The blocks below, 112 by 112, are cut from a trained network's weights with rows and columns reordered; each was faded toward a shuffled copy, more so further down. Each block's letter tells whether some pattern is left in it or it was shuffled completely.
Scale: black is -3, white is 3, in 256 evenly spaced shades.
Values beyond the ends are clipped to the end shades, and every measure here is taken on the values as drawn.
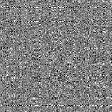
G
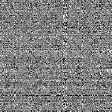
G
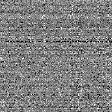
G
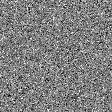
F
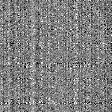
G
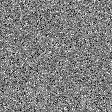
F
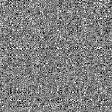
G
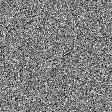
F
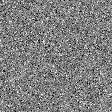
F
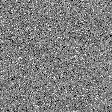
F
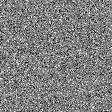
F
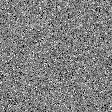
F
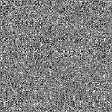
G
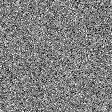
F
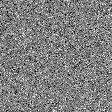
F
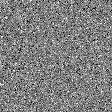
F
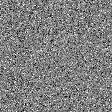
F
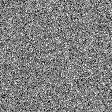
F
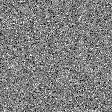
F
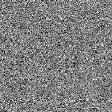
G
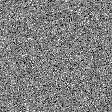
F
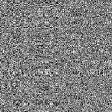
G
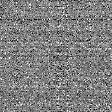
G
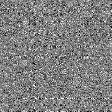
G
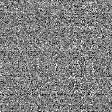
G
